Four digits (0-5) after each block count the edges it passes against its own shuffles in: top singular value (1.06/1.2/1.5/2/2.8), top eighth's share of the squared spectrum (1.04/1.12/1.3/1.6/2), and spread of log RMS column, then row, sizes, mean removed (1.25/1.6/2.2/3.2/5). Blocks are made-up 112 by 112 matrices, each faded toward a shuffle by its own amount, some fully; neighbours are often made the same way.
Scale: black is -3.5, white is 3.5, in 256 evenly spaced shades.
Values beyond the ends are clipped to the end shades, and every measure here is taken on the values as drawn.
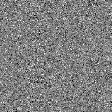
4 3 1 1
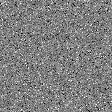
0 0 0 0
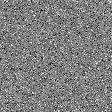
0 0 0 0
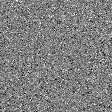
1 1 0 0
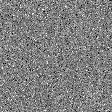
2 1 0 0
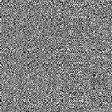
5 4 3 3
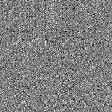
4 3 1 1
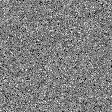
0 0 0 0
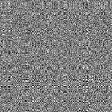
5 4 3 3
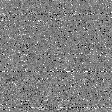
2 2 0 2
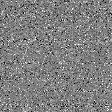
1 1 0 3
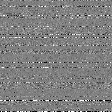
3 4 0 4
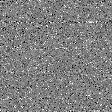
1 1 0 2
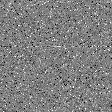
1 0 0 1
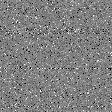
2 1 0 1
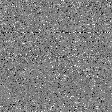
2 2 0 2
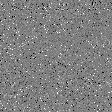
2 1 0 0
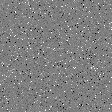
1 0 0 0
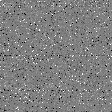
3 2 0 1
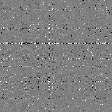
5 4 2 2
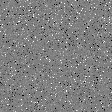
0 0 0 0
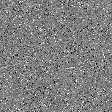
0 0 0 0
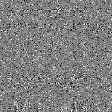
4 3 1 2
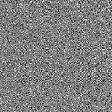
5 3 2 2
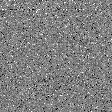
1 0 0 1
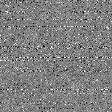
2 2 0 3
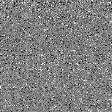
1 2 0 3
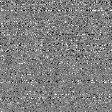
2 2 0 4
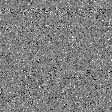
1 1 0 2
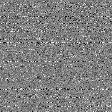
2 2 0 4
